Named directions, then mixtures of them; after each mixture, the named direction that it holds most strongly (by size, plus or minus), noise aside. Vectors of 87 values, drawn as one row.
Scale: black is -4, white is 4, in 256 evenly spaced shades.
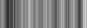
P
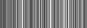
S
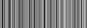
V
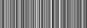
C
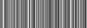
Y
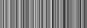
C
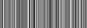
Y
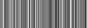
Y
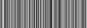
C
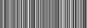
Y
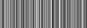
C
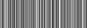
C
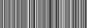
Y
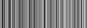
V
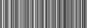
V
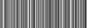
Y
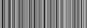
V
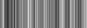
P
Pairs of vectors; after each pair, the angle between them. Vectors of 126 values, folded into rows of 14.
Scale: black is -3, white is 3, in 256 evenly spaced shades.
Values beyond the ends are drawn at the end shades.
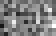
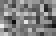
nearly opposite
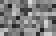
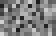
orthogonal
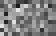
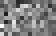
nearly parallel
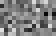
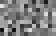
nearly opposite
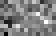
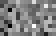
partly aligned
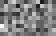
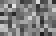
partly aligned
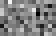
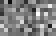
nearly opposite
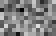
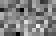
nearly parallel
